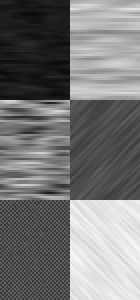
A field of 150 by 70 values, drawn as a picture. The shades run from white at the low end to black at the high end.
It is made of 3 by 2 panels. Panel 1,1: very high, streaked across, faint in contrast. Panel 1,2: low, streaked across. Panel 2,1: middling, streaked across, strong in contrast. Panel 2,2: high, slanting up to the right, faint in contrast. Panel 3,1: high, checkered. Panel 3,2: very low, slanting down to the right, faint in contrast.
